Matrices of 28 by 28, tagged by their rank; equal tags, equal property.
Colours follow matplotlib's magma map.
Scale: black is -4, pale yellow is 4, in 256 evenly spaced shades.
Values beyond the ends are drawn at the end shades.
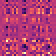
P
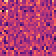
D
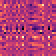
P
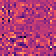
D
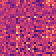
D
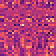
P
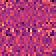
D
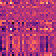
P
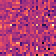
D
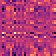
P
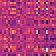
P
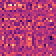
D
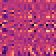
P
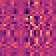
P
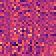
D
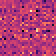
D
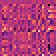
P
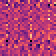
D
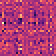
D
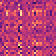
P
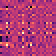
P
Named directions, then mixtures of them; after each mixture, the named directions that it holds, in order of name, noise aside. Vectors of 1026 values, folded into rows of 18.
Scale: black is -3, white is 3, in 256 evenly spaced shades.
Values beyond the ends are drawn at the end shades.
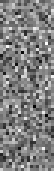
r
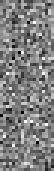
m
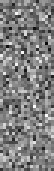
r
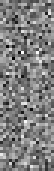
m, r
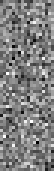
m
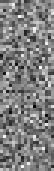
m, r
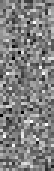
m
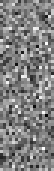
r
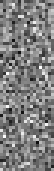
m, r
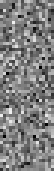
m, r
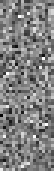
m, r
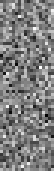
m, r
